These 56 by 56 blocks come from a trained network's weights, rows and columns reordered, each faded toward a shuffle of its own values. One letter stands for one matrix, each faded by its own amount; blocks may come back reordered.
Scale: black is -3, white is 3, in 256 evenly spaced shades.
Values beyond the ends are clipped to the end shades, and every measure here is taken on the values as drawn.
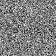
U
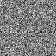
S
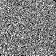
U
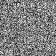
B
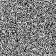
B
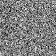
B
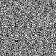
S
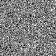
U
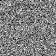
U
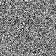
U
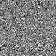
S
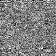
S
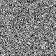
U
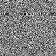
S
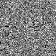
S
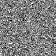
S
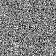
U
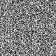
B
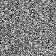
B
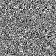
S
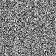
B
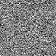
S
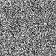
B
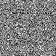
U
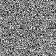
U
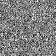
U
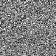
S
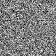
U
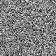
U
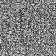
B
